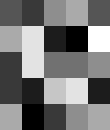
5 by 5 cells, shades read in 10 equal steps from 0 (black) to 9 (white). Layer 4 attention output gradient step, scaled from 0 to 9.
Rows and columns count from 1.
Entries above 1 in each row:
5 3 5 3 4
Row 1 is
3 2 5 6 3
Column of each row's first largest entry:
4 5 2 4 1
